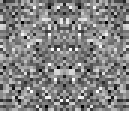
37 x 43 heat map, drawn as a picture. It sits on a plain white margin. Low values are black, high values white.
Overall the values sit about 50% of the way up the scale. No overall slope runs across the table. The texture is fine-grained noise. The left and right halves mirror each other.
